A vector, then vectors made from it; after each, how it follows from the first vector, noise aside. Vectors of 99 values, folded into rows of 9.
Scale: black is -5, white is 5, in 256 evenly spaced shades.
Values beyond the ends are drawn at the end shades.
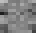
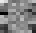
scaled up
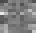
negated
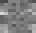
negated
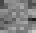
reversed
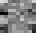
scaled up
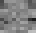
reversed
